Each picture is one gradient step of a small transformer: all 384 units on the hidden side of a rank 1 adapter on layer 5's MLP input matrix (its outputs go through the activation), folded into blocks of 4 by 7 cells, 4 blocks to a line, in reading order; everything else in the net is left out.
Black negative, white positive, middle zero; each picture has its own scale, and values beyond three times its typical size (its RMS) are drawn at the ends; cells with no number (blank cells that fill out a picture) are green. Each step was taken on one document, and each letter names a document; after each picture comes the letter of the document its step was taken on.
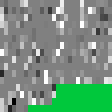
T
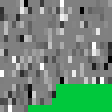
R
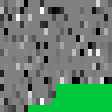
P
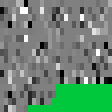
R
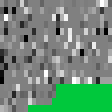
T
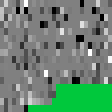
P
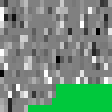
T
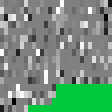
T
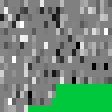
T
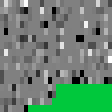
P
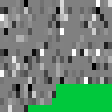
R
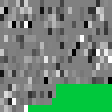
R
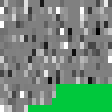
T
